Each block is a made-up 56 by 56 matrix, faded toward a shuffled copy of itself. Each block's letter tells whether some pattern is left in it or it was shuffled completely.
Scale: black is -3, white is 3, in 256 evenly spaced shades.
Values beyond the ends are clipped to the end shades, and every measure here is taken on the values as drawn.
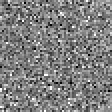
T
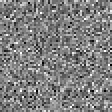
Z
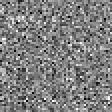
Z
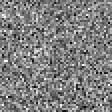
T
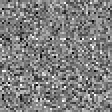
Z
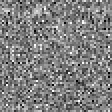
Z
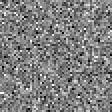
T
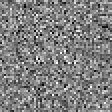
Z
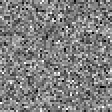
T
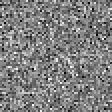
T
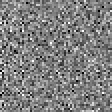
Z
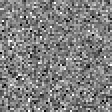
T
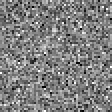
T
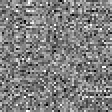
Z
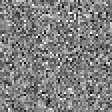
Z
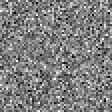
T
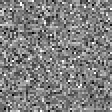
T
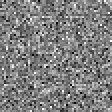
T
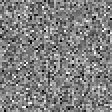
T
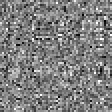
Z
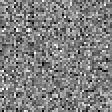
Z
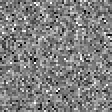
T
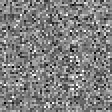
Z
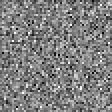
T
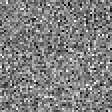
T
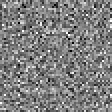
Z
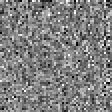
Z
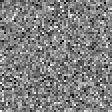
T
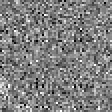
Z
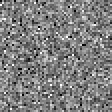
T
